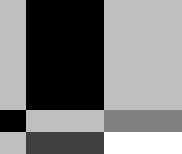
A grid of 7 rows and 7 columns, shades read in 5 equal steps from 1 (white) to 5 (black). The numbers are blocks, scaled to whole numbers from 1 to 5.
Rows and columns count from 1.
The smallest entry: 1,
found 3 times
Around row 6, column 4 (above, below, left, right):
5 4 2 3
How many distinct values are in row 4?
2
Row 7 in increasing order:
1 1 1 2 4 4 4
